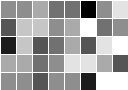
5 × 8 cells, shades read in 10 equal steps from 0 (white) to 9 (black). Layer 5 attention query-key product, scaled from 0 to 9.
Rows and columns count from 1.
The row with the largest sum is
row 1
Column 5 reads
5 3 3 1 4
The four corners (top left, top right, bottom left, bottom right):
4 1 4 0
